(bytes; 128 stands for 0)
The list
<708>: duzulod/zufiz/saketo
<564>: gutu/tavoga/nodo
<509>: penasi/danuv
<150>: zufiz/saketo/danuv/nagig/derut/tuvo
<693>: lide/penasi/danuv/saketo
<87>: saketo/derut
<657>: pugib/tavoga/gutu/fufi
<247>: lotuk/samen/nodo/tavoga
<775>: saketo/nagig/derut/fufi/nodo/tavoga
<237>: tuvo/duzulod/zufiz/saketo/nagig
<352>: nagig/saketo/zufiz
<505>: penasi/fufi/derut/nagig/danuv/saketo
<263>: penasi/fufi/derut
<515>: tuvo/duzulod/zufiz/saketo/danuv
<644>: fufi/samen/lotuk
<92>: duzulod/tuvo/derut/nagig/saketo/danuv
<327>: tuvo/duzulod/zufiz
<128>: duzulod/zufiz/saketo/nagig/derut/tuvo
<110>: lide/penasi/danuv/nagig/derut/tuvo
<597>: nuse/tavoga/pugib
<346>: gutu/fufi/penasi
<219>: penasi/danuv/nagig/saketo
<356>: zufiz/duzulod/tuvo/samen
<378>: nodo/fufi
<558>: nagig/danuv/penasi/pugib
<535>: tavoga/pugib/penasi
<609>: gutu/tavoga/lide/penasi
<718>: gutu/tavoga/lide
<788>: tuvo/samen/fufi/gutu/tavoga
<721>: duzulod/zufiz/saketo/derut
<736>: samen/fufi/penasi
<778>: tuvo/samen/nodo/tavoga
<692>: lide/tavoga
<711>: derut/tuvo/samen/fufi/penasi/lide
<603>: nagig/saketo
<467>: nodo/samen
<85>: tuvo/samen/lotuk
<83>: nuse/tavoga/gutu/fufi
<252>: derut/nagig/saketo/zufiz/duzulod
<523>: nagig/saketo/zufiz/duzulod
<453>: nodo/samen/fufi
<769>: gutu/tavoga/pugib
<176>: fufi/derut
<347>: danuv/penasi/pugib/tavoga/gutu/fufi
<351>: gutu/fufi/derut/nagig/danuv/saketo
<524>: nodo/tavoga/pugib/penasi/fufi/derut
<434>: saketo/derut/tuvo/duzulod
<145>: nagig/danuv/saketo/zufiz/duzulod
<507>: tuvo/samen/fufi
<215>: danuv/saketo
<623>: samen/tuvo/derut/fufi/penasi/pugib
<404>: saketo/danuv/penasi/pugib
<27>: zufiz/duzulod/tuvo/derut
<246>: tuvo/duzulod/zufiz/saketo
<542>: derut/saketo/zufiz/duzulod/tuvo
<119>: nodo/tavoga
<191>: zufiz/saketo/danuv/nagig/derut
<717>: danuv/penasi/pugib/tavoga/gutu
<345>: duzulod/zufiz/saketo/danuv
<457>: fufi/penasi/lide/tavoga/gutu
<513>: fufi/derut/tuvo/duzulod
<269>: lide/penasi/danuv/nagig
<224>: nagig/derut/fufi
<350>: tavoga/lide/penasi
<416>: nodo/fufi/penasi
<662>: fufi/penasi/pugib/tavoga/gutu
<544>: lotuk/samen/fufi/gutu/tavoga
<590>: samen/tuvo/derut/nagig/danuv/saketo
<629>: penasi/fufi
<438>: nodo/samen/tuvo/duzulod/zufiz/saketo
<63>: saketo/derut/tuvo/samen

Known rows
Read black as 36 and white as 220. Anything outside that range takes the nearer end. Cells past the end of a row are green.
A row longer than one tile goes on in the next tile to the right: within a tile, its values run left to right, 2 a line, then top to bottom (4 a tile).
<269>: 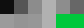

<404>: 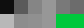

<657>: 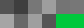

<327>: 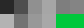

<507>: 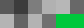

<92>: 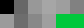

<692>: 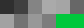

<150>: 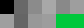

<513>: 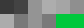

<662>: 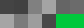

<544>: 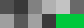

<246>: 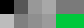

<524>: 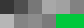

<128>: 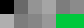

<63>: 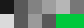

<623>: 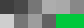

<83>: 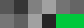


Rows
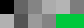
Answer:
<590>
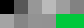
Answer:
<110>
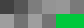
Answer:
<224>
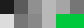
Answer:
<438>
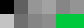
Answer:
<542>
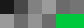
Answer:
<717>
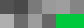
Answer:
<176>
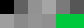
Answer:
<219>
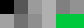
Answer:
<515>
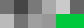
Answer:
<453>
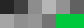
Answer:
<350>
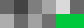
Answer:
<644>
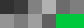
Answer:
<347>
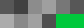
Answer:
<346>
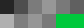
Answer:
<535>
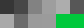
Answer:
<119>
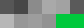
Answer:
<416>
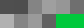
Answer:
<263>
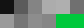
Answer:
<775>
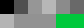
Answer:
<693>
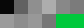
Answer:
<505>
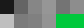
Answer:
<721>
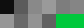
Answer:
<351>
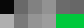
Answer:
<352>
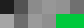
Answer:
<215>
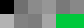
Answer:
<252>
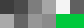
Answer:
<247>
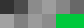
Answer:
<509>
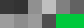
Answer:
<457>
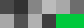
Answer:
<788>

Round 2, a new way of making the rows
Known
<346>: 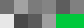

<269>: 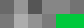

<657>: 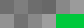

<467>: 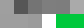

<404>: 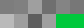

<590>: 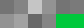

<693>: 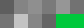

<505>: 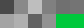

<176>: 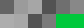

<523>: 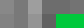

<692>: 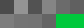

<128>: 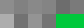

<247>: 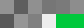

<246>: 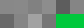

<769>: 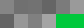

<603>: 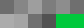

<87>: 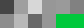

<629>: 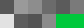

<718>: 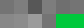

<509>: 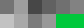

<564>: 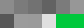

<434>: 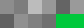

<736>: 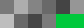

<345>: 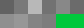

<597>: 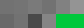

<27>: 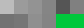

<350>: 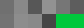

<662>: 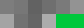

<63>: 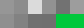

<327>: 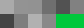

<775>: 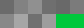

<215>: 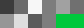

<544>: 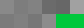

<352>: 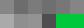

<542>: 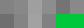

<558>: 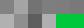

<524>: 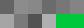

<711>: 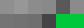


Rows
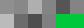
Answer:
<623>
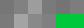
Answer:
<515>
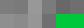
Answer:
<252>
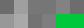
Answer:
<219>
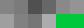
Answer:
<717>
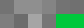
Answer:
<708>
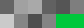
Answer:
<263>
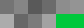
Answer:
<347>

